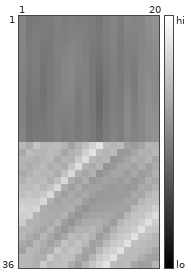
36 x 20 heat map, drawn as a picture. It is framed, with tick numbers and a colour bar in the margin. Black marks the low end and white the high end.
It is made of 2 by 1 panels. Panel 1,1: middling, streaked downward, faint in contrast. Panel 2,1: high, slanting up to the right.
